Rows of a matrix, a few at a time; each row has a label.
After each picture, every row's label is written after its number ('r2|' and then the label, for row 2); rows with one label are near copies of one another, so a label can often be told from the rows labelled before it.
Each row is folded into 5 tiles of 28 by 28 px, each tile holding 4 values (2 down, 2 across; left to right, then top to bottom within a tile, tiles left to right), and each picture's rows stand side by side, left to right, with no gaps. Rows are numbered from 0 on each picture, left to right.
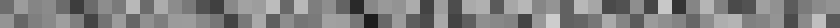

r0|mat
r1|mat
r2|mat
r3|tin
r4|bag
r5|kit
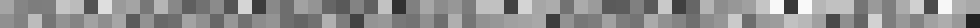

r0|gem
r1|bag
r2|bag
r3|gem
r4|bag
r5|gem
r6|gem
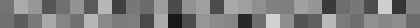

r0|bag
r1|tin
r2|bag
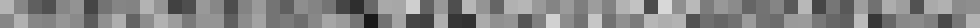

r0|kit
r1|kit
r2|mat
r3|tin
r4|gem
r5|bag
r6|tin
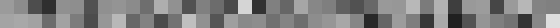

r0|kit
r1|bag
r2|mat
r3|tin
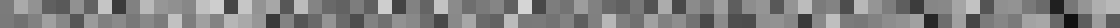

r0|bag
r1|gem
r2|bag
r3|bag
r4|bag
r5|tin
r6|mat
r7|mat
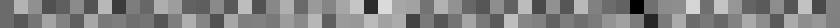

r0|bag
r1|bag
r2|gem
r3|bag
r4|mat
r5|bag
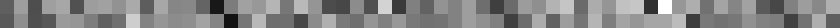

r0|tin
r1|mat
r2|bag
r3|mat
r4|gem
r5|mat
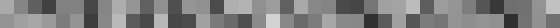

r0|kit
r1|tin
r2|mat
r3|mat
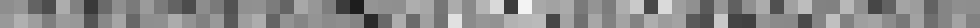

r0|kit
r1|kit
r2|mat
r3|gem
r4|gem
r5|tin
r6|kit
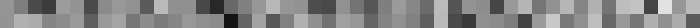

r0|kit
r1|mat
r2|kit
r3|tin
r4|gem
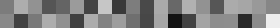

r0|bag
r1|tin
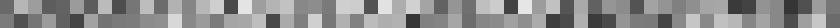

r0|bag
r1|gem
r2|gem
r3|gem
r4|tin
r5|kit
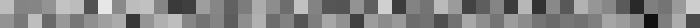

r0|gem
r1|kit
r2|bag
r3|bag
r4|mat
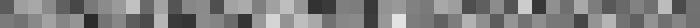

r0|mat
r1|tin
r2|kit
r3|bag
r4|bag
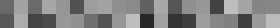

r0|tin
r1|tin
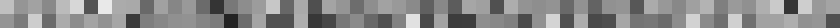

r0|gem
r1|mat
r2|tin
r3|tin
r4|tin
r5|gem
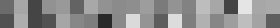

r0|tin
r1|gem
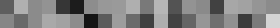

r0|mat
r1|tin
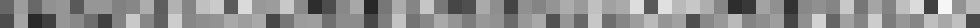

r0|tin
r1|gem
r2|kit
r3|kit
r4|gem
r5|kit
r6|gem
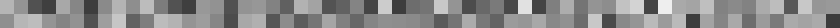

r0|kit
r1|kit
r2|bag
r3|bag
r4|gem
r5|gem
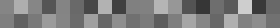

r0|bag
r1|bag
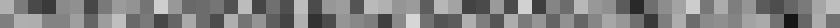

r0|kit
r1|bag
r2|tin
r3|bag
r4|mat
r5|mat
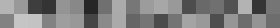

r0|kit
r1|bag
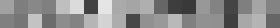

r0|gem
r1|kit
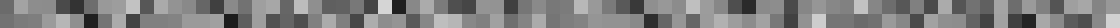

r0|mat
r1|mat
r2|bag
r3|kit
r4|mat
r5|kit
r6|bag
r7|tin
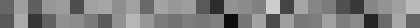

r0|tin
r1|mat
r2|mat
